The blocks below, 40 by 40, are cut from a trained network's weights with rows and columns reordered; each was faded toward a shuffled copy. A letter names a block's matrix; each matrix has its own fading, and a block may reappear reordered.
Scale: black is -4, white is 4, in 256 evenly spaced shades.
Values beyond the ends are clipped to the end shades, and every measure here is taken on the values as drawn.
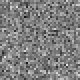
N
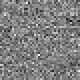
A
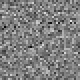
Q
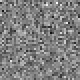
A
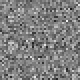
A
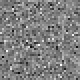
N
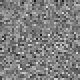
A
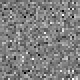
N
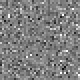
N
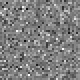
N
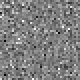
N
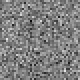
Q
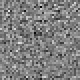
A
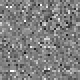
N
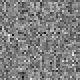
A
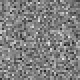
Q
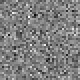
A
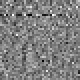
A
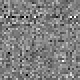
A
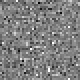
N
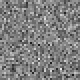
Q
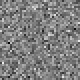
Q
